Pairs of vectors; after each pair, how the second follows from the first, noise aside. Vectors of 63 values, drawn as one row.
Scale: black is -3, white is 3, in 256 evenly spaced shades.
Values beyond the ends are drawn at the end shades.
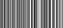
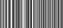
reversed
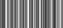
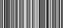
shuffled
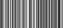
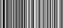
reversed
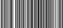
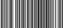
copied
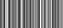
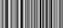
negated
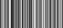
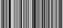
negated
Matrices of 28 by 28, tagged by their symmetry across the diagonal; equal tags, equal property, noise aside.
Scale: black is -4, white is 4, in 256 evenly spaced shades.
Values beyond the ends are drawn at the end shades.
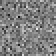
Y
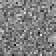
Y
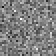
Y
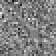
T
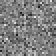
T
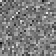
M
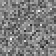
M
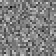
Y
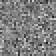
T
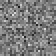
M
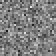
T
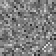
M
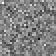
M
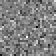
T
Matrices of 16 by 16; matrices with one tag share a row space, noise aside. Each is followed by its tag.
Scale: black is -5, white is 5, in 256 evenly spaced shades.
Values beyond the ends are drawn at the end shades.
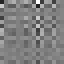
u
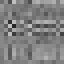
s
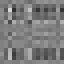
s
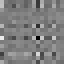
u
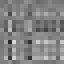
s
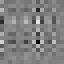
u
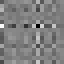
u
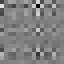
u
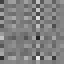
u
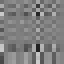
u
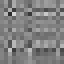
s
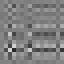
s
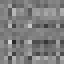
s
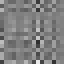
u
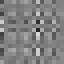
u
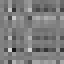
s
